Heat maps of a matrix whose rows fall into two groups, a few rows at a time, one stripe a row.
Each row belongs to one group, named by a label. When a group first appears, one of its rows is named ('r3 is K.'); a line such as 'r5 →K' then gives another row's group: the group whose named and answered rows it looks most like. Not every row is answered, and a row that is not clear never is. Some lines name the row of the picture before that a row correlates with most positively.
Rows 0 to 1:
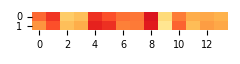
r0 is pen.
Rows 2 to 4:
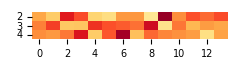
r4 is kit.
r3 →pen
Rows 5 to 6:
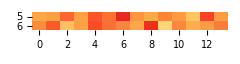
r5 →kit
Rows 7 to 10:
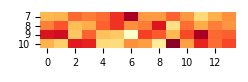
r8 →pen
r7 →kit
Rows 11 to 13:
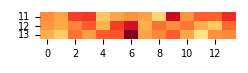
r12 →kit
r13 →kit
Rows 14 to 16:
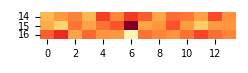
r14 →kit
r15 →kit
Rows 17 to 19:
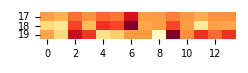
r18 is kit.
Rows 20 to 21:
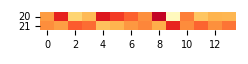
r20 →pen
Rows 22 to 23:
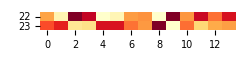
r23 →pen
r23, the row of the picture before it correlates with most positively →20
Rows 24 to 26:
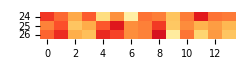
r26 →pen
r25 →pen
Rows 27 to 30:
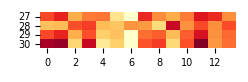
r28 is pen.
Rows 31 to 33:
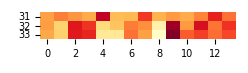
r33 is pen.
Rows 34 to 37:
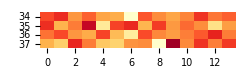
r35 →kit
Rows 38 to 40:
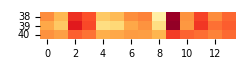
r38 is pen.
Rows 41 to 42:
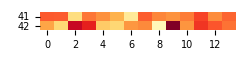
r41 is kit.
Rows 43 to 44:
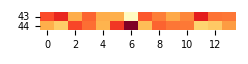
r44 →kit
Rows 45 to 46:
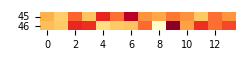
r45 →kit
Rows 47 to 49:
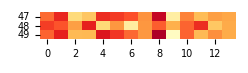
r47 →pen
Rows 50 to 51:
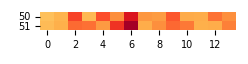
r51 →kit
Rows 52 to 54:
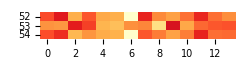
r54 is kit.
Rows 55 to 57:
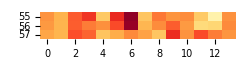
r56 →kit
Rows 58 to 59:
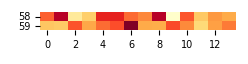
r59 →kit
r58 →pen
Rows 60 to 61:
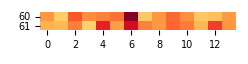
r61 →kit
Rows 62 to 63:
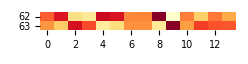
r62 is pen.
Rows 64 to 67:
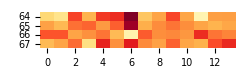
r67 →kit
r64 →kit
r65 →kit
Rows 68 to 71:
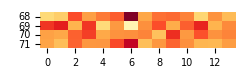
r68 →kit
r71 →kit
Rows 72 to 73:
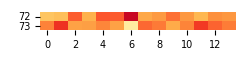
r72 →kit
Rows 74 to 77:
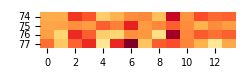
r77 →kit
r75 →kit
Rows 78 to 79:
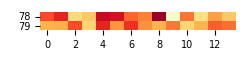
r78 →pen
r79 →kit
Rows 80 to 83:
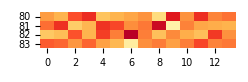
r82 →kit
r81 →pen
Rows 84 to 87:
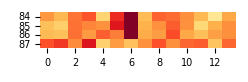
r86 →kit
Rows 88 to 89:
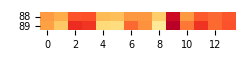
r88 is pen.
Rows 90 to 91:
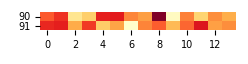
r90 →pen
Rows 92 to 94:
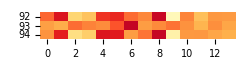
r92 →pen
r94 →pen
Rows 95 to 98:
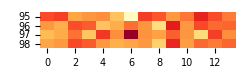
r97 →kit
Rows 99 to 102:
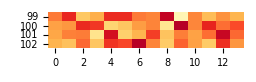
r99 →pen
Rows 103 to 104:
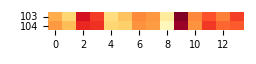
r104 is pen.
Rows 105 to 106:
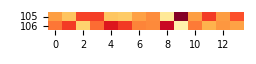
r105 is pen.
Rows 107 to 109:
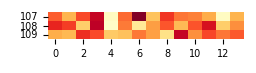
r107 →kit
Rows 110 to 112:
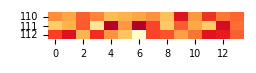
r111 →kit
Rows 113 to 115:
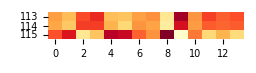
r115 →pen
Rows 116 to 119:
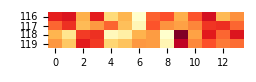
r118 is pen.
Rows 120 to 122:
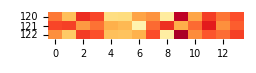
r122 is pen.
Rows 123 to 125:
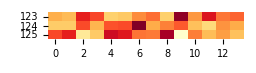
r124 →kit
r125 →pen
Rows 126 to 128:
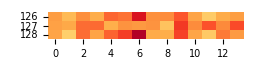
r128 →kit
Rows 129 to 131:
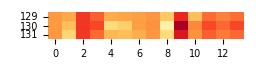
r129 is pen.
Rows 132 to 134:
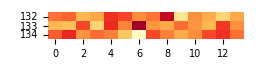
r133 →kit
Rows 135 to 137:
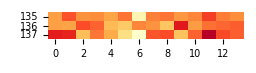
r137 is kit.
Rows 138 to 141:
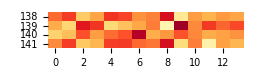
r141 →pen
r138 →pen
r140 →kit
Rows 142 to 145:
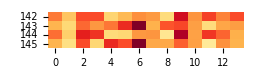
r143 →kit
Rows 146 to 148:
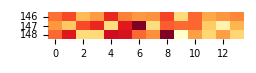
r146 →pen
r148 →pen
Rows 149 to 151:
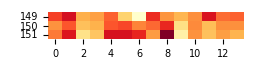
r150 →pen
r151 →pen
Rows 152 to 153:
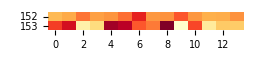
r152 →kit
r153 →pen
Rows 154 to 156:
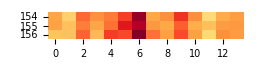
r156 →kit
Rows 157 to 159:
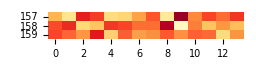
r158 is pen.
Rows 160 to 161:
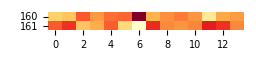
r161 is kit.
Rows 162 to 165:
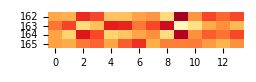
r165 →kit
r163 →pen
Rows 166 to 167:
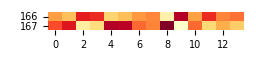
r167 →pen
